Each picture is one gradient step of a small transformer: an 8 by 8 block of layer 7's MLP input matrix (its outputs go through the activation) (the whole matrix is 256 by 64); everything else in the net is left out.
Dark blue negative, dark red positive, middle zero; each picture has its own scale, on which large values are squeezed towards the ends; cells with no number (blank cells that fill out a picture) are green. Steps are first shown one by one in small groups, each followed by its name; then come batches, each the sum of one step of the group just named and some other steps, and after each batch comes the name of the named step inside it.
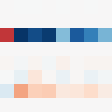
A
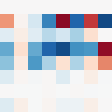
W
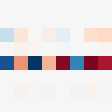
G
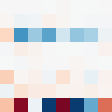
A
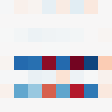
G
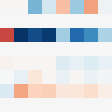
A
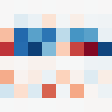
A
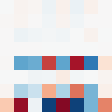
G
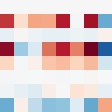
W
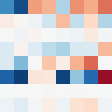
W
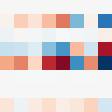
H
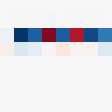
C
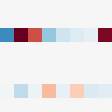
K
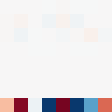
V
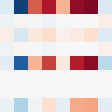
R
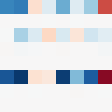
C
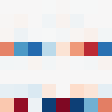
V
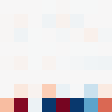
V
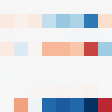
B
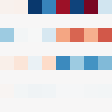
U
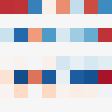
U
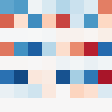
U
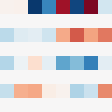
U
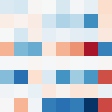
B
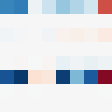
U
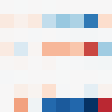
B
